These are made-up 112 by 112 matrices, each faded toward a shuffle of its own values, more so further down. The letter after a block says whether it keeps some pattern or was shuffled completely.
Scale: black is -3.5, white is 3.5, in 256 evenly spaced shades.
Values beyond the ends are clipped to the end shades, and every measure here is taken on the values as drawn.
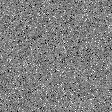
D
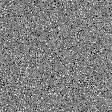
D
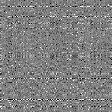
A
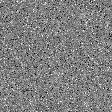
D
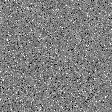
D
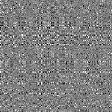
A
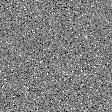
D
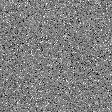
D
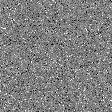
D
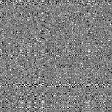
A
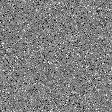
D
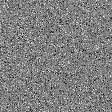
D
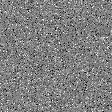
D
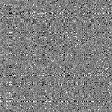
A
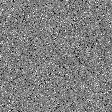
D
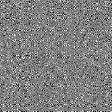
A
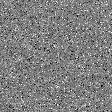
D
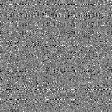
A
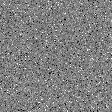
D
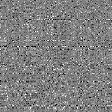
A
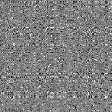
A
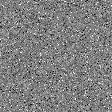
D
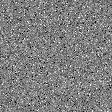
D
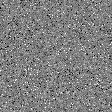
D
